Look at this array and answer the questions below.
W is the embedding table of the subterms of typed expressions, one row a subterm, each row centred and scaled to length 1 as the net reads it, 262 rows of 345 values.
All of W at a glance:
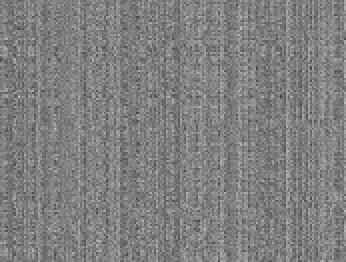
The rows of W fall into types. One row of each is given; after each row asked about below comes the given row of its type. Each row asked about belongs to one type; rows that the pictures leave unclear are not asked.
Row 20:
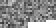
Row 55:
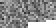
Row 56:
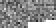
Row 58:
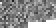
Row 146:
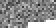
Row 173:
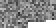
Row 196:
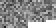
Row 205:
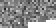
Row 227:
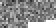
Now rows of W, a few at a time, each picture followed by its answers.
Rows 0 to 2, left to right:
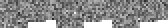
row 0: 173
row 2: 205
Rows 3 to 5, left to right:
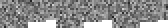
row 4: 20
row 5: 173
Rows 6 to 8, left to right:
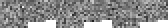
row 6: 227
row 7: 146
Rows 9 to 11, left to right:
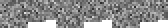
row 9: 227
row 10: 205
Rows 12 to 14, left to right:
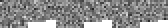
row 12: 205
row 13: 55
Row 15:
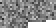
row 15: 173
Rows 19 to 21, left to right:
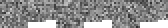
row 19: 56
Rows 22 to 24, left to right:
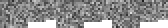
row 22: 146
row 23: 173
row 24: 55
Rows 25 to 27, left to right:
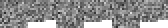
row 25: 146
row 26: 205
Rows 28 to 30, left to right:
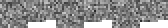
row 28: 56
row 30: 55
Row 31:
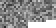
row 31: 196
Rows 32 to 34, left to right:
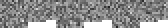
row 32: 58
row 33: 20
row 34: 196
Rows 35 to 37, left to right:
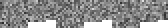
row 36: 58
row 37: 173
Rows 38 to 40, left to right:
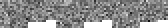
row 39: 20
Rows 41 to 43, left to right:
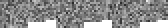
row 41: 146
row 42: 173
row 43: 146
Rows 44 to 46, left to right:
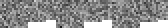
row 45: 196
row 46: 55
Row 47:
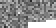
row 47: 55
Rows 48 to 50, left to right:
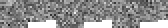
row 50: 55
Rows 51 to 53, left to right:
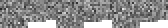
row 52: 56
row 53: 205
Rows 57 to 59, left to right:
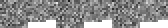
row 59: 58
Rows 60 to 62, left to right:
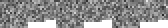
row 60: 146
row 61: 205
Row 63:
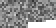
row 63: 227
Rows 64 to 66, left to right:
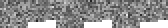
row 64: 146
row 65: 55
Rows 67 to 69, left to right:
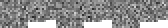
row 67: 205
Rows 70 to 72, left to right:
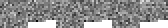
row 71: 55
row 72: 56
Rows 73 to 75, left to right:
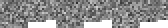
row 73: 173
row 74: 205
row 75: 146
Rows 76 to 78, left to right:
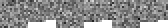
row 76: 227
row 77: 56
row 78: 173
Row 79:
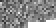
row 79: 58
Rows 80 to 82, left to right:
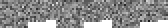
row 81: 227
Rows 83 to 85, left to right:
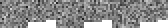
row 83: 146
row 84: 56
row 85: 146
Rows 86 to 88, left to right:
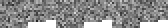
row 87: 58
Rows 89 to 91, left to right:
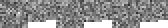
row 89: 58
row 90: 55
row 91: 20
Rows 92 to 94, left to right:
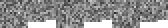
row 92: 196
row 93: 146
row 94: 205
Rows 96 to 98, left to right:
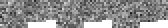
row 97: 205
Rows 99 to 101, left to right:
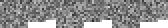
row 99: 205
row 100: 146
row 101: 55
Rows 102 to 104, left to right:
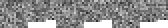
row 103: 227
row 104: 56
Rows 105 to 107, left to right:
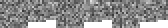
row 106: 58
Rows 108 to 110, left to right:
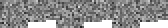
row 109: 56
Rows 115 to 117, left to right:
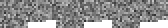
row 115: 20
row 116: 55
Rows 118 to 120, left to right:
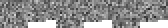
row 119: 20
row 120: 20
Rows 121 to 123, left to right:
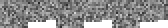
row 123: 20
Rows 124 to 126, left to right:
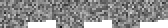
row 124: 20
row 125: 196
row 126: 205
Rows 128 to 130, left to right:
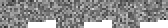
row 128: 227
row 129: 58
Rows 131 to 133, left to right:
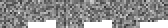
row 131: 196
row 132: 146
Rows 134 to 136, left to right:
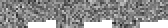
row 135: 146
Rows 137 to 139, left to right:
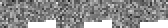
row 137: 227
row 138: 58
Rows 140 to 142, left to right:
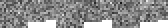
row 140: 196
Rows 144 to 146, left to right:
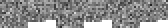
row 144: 56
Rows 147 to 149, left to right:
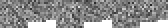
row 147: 196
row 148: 227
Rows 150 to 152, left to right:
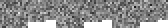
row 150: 196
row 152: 146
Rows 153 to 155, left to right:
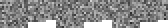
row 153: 55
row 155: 173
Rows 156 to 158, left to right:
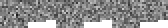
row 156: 20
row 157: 146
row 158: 173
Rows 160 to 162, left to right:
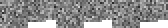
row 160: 55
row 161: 205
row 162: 56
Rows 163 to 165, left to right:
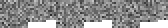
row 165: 55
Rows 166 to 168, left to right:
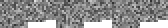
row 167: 146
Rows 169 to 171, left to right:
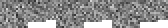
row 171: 173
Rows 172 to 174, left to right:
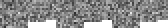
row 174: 196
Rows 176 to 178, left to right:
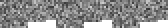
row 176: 20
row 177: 56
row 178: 205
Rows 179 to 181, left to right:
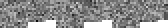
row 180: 55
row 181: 173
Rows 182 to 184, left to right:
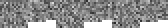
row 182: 196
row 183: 196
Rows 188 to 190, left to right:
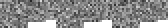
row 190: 227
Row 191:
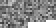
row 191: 20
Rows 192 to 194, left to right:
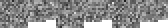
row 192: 58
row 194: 58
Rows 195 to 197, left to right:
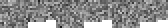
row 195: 20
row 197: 146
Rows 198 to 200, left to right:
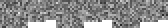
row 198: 196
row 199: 196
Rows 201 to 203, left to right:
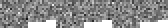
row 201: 58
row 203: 205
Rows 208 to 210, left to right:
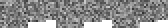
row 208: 55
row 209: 146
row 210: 227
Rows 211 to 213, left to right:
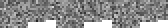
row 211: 146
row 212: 55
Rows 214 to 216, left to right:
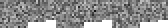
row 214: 146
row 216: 20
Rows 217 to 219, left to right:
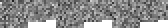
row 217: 58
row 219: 173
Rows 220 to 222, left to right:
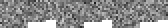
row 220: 205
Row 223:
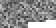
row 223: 173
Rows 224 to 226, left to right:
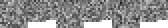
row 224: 205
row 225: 205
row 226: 146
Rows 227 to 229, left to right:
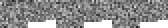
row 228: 56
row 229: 56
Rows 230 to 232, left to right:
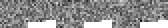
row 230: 205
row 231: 227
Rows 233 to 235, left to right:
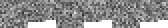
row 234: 56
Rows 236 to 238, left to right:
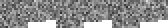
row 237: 20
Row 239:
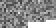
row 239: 196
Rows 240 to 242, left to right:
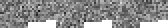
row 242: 55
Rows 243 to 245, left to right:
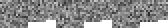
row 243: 55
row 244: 227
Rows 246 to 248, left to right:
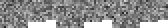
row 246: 196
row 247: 20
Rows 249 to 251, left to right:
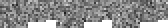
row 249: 20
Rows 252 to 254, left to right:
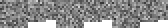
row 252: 56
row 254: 173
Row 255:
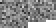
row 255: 56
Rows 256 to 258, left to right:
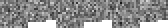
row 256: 173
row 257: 205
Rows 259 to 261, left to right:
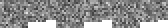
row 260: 58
